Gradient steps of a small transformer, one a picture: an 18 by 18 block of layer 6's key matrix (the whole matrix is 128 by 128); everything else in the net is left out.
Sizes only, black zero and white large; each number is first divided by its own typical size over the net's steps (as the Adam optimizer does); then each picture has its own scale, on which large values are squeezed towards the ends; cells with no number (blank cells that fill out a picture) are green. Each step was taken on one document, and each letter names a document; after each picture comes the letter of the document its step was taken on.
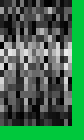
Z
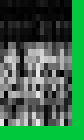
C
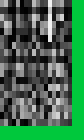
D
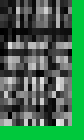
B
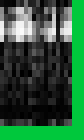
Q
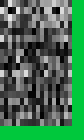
D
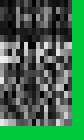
B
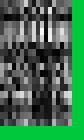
Q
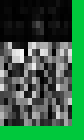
C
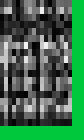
Z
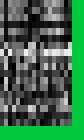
Z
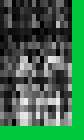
C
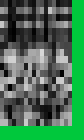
C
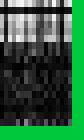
Q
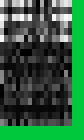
Q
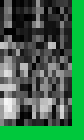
D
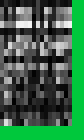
B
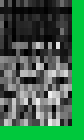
D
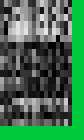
Z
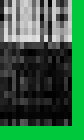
Z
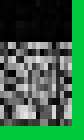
C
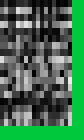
B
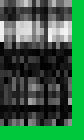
Q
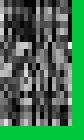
B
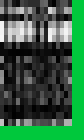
Q
